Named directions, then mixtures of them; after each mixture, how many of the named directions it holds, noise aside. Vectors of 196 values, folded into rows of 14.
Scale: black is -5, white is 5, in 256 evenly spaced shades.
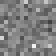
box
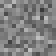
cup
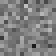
one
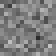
one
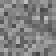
two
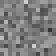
two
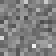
one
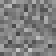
one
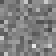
one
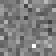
one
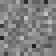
one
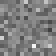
one
